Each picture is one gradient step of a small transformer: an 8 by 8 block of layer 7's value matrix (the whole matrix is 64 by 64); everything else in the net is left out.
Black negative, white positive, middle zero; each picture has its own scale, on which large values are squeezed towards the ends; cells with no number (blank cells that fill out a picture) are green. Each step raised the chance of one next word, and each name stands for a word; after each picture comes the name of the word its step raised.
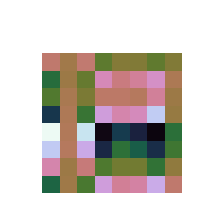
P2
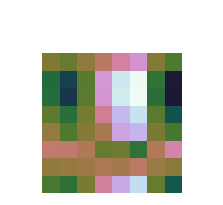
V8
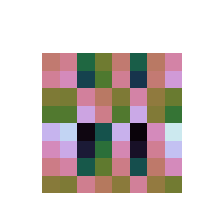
P2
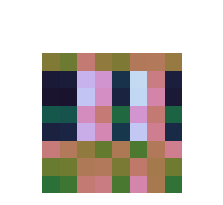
V8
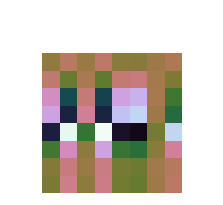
P2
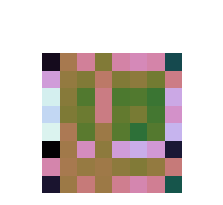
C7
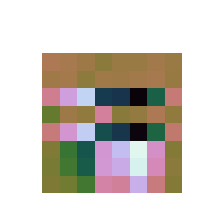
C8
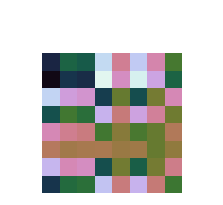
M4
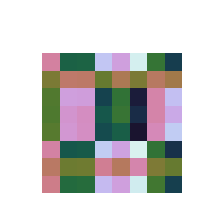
C7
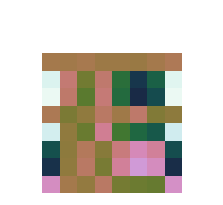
C8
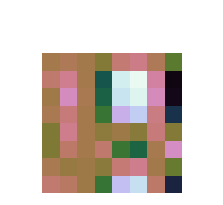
V8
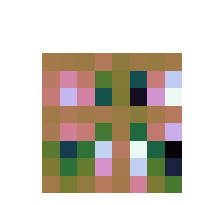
C8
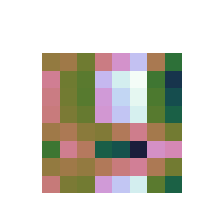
V8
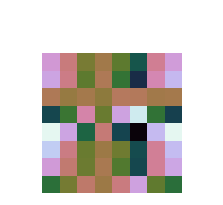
P2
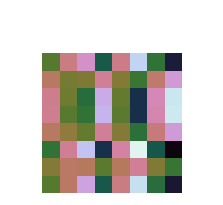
C7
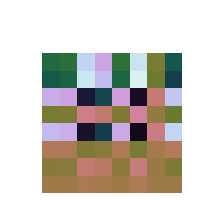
M4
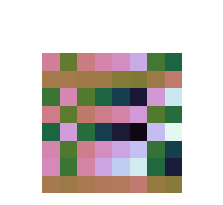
C8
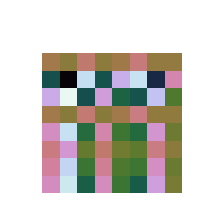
M4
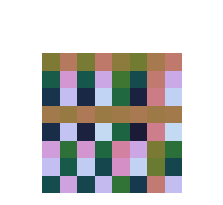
C8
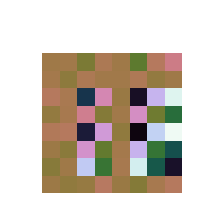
C8
